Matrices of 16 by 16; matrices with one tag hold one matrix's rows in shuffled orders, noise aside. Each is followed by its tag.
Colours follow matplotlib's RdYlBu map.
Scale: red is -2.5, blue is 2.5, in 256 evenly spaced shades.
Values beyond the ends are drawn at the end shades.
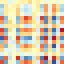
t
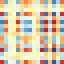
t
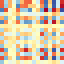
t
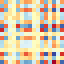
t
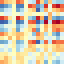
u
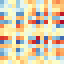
u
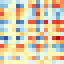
u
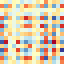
t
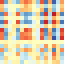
t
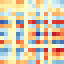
u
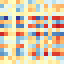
u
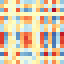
t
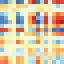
u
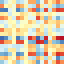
u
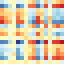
u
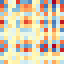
t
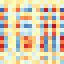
t
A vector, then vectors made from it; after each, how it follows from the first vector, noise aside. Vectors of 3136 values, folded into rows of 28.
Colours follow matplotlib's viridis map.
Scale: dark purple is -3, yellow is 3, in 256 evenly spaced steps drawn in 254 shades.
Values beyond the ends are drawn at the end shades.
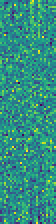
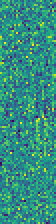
wrapped around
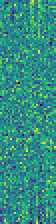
copied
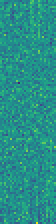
shrunk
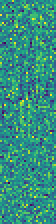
wrapped around
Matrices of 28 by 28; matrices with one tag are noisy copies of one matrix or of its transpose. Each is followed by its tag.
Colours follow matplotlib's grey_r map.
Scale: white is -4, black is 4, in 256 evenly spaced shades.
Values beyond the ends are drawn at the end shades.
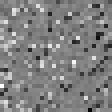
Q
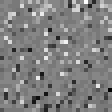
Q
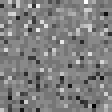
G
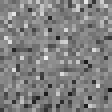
Q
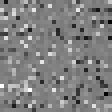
G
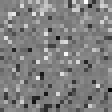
Q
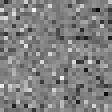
G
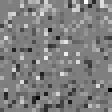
Q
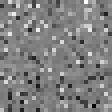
G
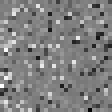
Q
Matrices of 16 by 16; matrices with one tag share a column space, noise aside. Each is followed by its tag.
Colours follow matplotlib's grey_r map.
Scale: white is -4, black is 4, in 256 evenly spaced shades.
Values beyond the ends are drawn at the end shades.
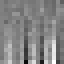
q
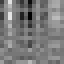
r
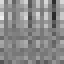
r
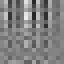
r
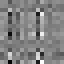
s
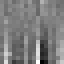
q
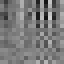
r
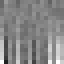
q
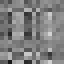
s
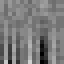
q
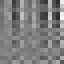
r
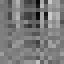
r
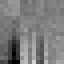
q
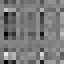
s
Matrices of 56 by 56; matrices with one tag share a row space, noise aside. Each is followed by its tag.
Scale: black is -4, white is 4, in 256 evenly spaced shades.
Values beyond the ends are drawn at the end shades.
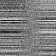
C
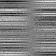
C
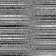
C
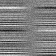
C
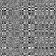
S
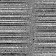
C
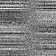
C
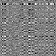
S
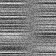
C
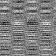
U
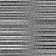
C
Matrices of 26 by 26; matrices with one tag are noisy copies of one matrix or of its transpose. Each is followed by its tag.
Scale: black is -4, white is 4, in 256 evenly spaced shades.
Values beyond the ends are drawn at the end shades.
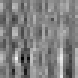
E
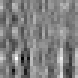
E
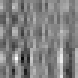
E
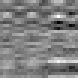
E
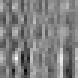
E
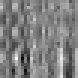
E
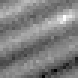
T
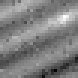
T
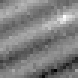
T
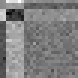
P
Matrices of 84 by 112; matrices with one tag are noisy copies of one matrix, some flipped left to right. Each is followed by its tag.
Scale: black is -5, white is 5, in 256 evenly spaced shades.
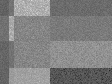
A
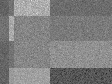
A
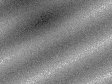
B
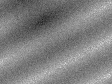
B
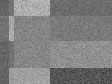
A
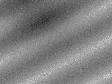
B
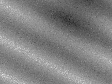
B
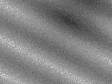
B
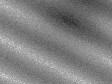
B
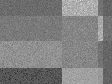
A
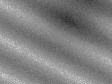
B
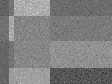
A
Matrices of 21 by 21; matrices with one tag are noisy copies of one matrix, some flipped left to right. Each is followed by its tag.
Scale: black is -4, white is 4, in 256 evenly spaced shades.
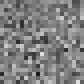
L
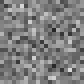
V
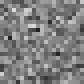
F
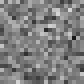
F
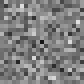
V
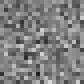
L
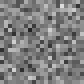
V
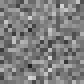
V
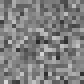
L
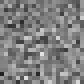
L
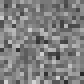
L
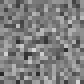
L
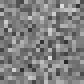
V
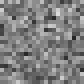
F
